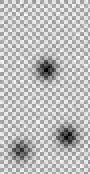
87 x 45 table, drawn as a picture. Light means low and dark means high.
No row or column stands out. There is no overall slope. There are three bumps.
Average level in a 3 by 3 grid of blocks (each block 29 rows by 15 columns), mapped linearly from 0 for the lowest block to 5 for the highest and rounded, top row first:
0 0 0 / 0 5 0 / 4 1 5
